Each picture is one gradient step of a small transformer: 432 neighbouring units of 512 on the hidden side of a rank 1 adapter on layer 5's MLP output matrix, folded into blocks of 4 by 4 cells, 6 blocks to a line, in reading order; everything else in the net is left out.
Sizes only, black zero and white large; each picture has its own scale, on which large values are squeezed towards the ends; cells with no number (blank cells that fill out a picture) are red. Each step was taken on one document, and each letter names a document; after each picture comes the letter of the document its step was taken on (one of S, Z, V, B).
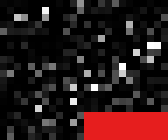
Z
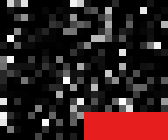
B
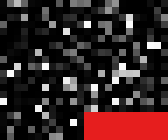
Z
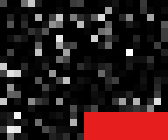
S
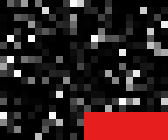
B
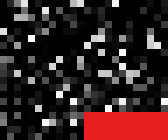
B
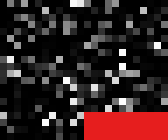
B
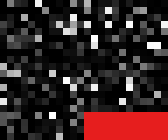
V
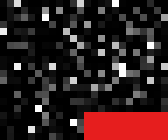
Z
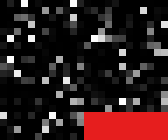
B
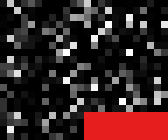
V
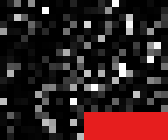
Z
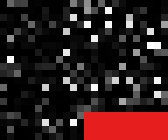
V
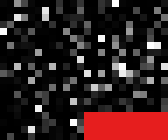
Z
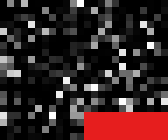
B
